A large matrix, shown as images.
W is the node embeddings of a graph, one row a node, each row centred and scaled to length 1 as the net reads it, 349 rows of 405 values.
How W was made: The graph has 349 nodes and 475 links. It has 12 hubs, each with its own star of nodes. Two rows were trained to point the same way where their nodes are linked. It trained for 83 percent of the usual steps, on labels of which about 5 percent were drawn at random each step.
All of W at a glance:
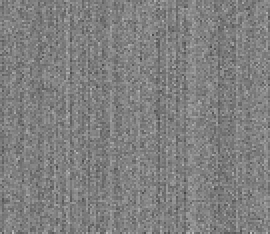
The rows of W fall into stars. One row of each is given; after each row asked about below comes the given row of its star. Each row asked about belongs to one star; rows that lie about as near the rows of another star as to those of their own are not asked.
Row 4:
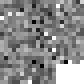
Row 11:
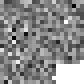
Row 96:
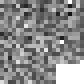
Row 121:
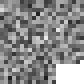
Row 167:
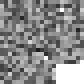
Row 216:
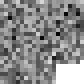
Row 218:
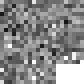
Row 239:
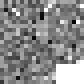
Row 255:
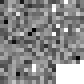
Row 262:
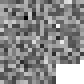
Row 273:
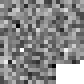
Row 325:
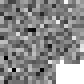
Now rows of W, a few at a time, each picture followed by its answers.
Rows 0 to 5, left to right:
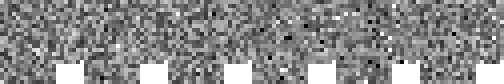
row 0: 96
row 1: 121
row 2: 4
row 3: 167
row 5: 325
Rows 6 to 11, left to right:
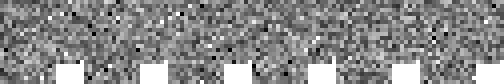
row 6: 121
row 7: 239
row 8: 4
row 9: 121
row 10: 11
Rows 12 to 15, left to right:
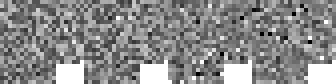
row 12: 239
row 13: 239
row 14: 218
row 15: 239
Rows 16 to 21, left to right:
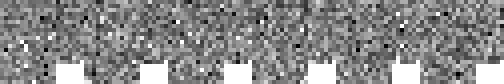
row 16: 262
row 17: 325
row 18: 255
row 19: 255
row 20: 325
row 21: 273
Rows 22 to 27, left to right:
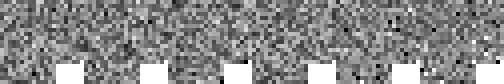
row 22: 121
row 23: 239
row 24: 325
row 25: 96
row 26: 255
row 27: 121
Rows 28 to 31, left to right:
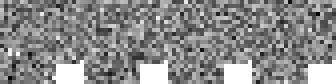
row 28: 11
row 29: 325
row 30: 216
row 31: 255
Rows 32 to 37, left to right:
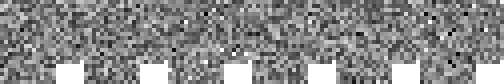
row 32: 121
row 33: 4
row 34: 121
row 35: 255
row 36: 11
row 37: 255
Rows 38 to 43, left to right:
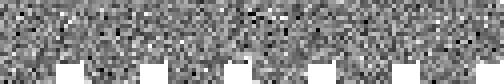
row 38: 325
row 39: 325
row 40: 216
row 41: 325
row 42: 255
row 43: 262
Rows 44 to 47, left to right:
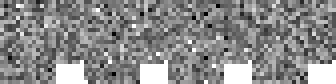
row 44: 262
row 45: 218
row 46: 262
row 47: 262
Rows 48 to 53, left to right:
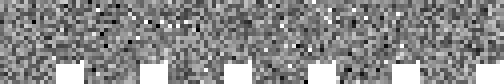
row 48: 4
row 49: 239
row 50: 216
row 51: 96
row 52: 325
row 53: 11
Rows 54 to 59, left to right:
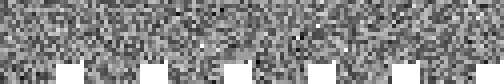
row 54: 255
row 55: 255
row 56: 121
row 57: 325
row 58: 325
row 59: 239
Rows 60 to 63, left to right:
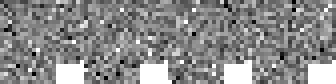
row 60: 218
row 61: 121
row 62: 11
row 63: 96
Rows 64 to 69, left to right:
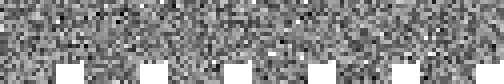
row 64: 167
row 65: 4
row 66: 167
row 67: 11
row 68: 4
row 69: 239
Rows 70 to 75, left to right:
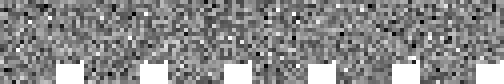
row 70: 239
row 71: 325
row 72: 262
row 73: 11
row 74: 216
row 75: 96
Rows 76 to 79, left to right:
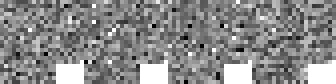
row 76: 218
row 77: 273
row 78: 167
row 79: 4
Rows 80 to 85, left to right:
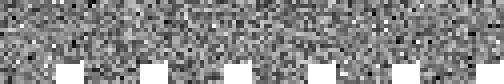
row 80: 11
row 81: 239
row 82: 255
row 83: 11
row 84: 121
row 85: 273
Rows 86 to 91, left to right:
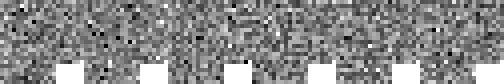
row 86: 4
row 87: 239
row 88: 167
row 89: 255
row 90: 4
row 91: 218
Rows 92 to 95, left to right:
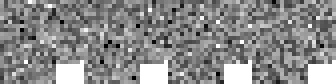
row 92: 239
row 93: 167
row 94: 218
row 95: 167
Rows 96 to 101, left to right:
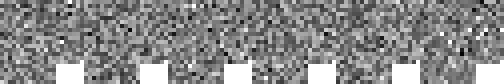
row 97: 4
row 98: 216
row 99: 167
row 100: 167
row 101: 255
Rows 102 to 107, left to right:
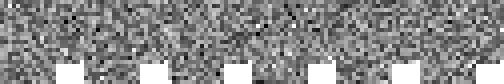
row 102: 218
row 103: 4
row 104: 218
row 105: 216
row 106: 11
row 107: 167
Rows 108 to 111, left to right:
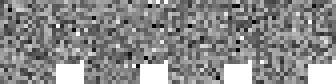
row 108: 273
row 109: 273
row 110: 167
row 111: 167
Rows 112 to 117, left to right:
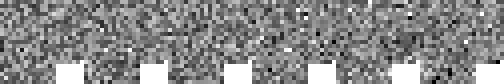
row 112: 4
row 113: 218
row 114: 239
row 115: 96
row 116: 218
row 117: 273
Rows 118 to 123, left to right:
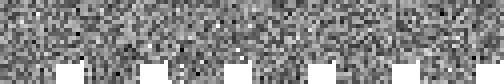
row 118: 325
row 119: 239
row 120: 218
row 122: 167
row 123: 262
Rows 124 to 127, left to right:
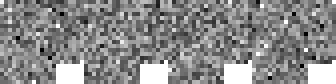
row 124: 255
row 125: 216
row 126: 96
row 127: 273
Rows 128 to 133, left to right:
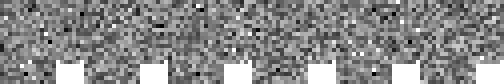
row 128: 216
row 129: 121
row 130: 96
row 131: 218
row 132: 11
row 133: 4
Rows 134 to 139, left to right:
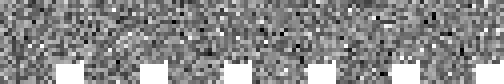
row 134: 4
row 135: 4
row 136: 255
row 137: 255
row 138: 218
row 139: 255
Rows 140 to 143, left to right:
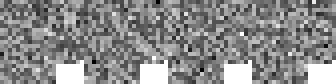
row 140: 11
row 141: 216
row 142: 4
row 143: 262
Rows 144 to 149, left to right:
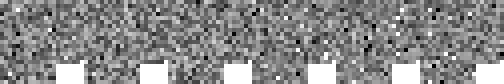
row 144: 325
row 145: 167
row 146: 121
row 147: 218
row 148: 167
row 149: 11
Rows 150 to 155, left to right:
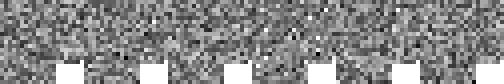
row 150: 273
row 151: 218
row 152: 96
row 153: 121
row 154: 96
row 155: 218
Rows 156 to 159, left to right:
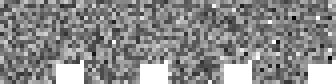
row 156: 325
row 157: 255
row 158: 4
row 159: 262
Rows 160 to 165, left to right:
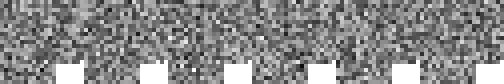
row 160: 325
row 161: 239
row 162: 239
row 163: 273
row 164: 218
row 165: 255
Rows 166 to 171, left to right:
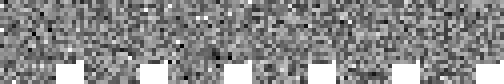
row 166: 273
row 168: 273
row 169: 167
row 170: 255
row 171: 96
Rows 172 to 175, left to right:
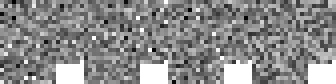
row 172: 218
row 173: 96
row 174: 4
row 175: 216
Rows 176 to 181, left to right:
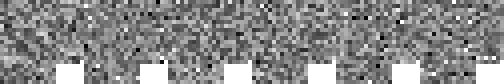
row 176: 273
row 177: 216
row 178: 262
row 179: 218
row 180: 4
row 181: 218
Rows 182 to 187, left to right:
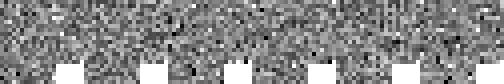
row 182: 255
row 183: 218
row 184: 216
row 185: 273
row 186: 11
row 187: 167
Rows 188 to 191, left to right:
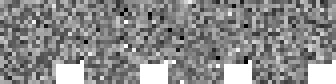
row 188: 325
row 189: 4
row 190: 273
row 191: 216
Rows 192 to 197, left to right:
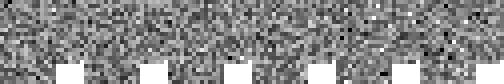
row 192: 216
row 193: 4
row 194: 96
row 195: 4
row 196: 218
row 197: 11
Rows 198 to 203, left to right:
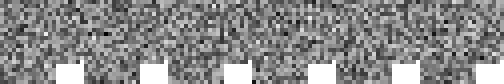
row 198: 216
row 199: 216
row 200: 325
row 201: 255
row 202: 325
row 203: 218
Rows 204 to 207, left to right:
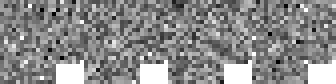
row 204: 96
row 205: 218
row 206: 11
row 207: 239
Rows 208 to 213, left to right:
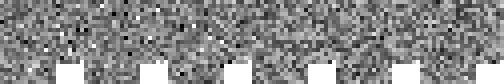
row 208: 167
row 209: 96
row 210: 121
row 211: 167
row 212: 239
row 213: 11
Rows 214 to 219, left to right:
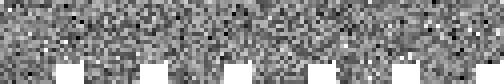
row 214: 218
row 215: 273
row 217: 96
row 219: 255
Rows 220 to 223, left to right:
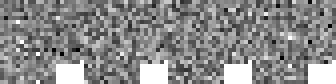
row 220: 262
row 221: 216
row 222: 167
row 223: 96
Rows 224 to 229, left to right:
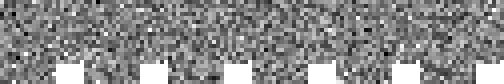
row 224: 218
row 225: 255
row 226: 255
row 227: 11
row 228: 325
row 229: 96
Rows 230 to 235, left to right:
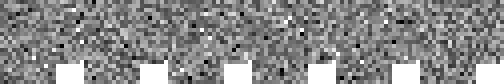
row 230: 216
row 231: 273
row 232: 121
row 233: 273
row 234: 239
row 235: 255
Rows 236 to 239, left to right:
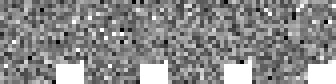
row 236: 11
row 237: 96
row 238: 11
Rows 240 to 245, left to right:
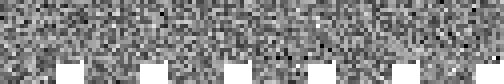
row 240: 216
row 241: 96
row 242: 262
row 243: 262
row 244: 216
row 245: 255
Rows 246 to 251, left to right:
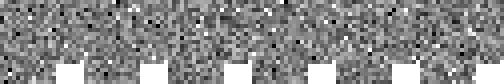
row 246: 325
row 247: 239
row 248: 325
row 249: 239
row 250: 96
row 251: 255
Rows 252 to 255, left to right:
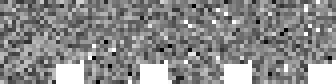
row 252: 121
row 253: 262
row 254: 11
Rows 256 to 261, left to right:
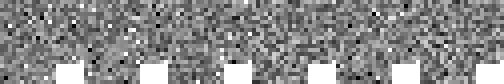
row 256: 239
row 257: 121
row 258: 4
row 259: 96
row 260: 121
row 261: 216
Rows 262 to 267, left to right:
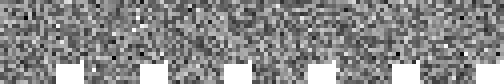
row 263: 96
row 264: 167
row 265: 216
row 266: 273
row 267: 4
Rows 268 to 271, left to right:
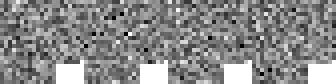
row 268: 273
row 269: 4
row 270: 11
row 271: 96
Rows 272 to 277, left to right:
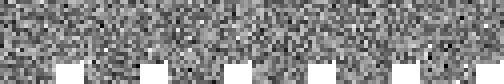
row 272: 4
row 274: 96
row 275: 255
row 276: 255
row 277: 262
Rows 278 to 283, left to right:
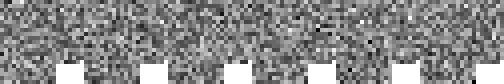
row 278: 273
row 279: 262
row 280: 121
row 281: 325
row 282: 325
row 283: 325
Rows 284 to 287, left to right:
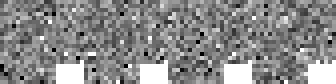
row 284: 121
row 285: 262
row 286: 325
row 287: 4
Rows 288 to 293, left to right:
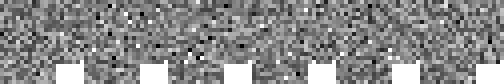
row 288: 167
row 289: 11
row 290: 11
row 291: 216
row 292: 4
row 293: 216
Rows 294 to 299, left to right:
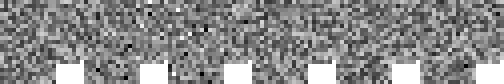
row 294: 239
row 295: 255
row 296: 121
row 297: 167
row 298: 4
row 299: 121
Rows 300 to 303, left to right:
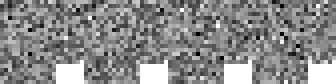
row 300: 11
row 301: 325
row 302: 218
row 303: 255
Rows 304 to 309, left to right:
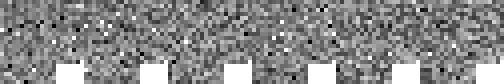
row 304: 167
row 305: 121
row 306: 216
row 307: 96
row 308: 216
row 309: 239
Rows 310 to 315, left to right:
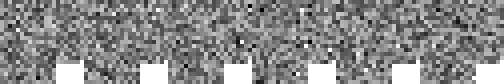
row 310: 218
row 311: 255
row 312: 218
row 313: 11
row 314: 167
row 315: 11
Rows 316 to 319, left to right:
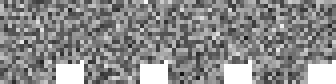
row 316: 262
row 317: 216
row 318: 325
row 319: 4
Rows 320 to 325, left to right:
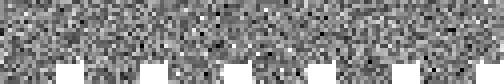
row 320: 218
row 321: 255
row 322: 325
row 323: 218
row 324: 4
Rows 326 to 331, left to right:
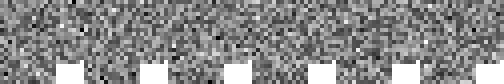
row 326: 96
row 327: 255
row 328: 121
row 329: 96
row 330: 273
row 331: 218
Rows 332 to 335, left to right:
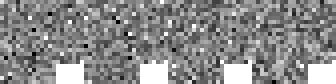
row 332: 325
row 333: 4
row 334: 121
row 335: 216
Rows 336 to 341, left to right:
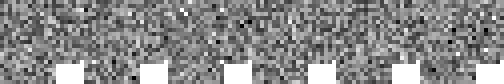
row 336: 121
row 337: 167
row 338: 239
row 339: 167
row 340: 121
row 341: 325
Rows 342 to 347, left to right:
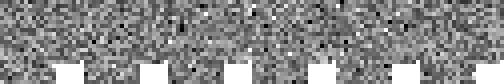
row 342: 262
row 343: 96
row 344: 216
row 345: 216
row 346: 273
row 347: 96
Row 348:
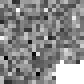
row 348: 325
